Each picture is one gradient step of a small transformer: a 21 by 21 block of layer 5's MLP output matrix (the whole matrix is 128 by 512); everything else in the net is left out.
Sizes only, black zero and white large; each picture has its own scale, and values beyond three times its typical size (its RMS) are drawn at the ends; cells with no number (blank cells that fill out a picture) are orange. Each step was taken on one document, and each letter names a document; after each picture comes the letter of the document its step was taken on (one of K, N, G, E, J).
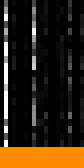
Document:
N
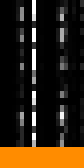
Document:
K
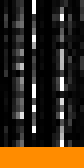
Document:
K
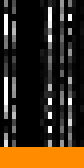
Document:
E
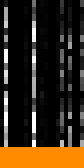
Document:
N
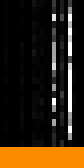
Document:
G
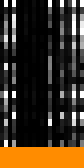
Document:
E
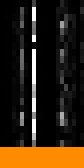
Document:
K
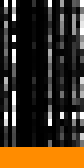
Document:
E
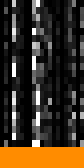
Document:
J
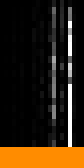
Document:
G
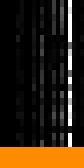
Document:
G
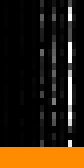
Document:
G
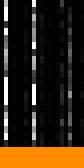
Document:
N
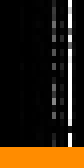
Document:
G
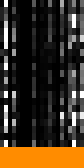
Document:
E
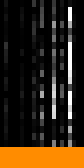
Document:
G
